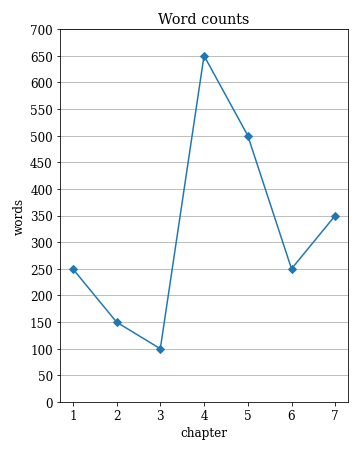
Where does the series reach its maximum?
4
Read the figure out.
Title: Word counts
x-axis: chapter, ticks 1 2 3 4 5 6 7
y-axis: words, ticks 0 50 100 150 200 250 300 350 400 450 500 550 600 650 700
Values:
250 150 100 650 500 250 350
